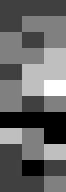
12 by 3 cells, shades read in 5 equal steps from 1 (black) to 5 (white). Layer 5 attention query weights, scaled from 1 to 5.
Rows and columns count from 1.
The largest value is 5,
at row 6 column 3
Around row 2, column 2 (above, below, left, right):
2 2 2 3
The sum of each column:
29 30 35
